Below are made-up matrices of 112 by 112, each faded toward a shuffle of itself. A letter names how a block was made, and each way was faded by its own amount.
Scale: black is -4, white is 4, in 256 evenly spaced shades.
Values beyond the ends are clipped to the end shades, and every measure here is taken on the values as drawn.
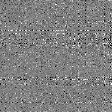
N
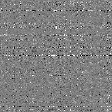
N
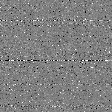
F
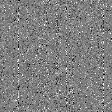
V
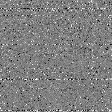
F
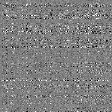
N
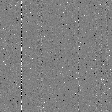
V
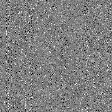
V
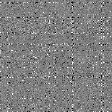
N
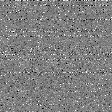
F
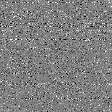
F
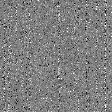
V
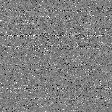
F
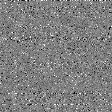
F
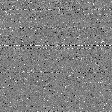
F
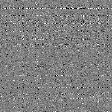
N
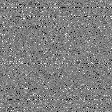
F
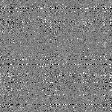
N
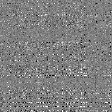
N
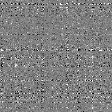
N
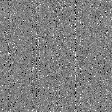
V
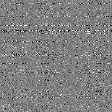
N
